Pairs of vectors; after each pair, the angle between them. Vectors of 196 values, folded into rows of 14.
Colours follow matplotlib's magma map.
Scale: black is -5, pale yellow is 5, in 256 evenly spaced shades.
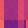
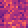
partly opposed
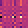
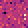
orthogonal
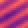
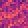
partly opposed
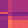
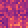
partly aligned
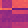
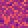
orthogonal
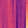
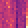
nearly parallel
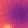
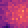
nearly opposite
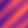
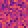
orthogonal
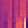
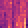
nearly parallel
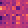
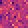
partly aligned
